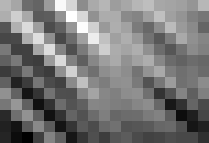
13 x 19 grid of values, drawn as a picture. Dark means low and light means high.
Streaks slant down to the right. The field climbs toward the top. The histogram is bell-shaped. The top middle is the ninth with the highest average. The bottom middle is the smoothest part.
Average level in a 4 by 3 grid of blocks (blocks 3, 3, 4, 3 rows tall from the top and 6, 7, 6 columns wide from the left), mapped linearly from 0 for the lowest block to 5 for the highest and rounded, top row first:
454 | 343 | 132 | 010
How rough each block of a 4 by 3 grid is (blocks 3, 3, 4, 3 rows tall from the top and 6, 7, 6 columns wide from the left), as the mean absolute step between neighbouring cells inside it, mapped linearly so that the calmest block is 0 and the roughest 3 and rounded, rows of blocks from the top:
210
310
201
200
